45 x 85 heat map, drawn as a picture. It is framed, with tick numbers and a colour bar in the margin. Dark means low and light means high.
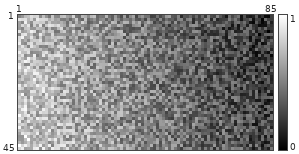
No single row or column stands out from its neighbours. Values rise toward the left. The texture is fine-grained noise.
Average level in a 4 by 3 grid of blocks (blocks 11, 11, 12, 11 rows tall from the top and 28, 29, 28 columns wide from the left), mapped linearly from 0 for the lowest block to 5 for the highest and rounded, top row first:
4 2 0 / 5 2 0 / 5 3 0 / 5 3 1
